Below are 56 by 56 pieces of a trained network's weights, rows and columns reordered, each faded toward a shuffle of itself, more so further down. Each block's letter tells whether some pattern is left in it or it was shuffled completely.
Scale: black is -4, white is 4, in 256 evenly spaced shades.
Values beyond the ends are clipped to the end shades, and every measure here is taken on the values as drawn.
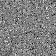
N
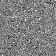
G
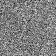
G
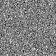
N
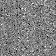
N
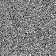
N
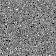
G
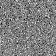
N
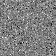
G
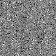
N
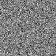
N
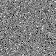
G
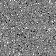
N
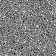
G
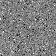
G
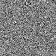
N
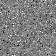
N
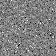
G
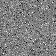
G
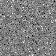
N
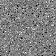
N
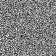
G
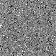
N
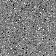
G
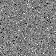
G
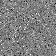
G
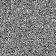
G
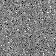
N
